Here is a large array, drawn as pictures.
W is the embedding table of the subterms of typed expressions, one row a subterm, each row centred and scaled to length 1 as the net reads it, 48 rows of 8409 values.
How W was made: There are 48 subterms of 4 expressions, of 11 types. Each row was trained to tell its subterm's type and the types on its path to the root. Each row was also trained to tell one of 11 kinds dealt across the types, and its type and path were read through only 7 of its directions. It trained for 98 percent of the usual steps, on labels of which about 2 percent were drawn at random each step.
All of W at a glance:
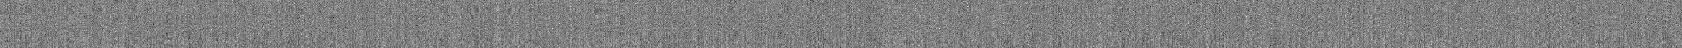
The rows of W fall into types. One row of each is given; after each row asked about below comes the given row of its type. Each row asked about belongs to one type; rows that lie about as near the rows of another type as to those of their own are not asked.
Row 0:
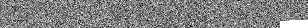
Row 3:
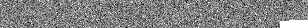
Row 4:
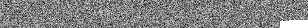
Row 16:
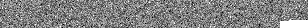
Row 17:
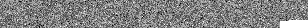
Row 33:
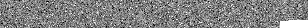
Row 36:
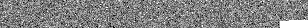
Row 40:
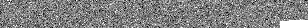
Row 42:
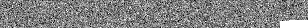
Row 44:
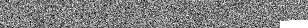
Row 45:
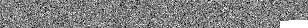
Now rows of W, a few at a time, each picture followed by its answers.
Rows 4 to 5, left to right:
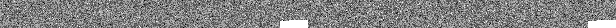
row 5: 17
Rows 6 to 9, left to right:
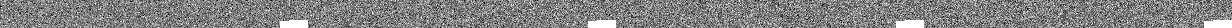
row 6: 42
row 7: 40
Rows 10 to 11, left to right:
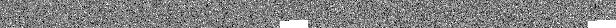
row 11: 42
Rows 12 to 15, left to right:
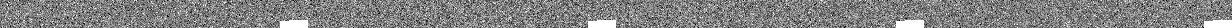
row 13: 4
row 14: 44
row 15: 17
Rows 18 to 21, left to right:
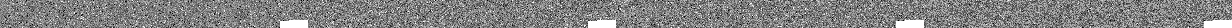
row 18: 0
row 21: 16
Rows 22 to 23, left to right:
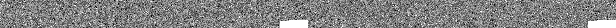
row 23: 16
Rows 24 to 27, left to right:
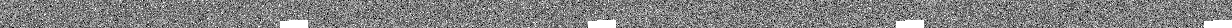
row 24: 45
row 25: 42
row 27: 16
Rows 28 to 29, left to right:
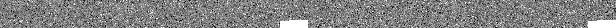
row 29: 42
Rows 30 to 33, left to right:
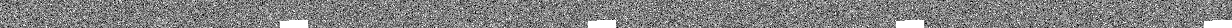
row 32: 16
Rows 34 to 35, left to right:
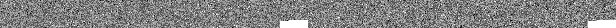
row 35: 44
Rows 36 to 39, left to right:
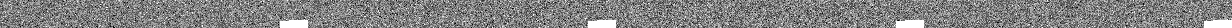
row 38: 44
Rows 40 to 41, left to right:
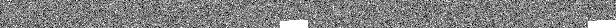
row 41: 3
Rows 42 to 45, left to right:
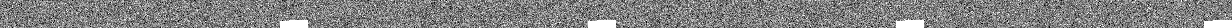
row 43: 40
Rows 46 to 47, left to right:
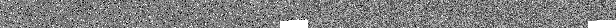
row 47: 44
